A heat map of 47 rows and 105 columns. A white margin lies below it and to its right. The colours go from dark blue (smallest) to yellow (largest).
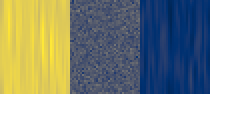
The table splits into one row of 3 panels. Panel 1,1: very high, streaked downward, faint in contrast. Panel 1,2: low, fine-grained. Panel 1,3: very low, streaked downward, faint in contrast.
